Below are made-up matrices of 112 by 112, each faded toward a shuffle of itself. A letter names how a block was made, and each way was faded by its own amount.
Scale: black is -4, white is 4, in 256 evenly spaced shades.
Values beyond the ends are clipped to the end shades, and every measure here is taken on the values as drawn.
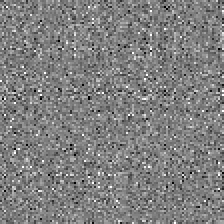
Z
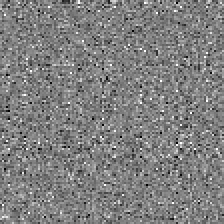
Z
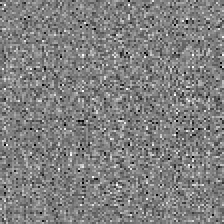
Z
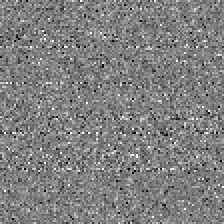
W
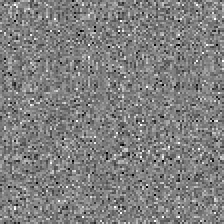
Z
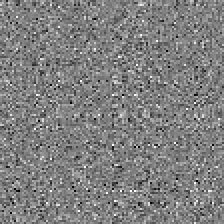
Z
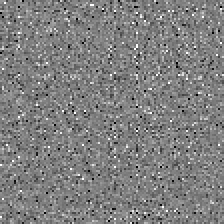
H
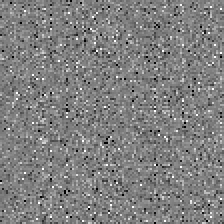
H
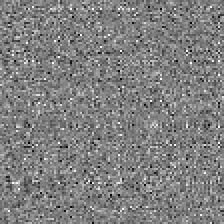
Z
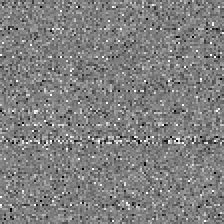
W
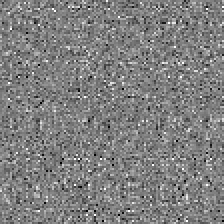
Z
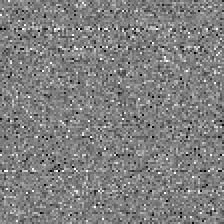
W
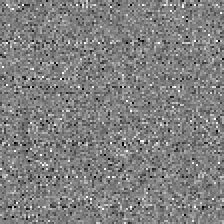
W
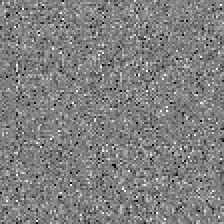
H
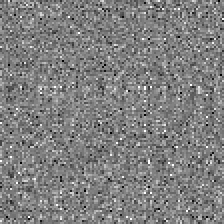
Z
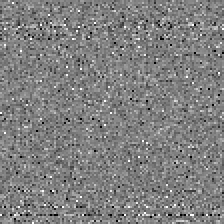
W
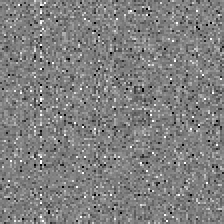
H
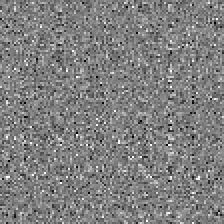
Z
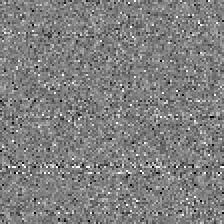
W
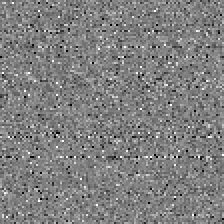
W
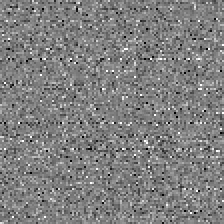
W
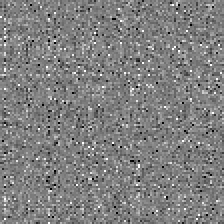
H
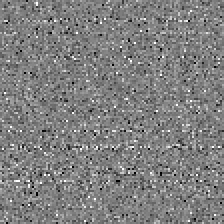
W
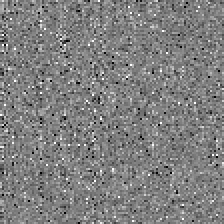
H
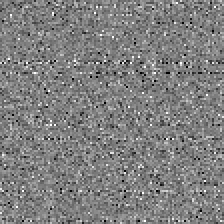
W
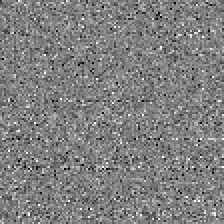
W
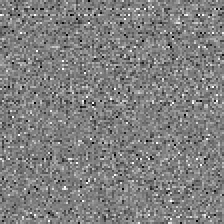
W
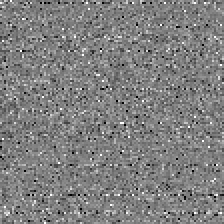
W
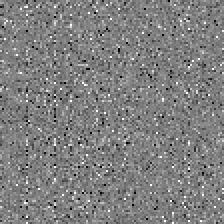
H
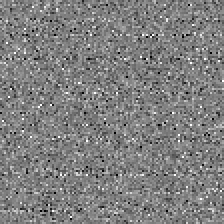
W
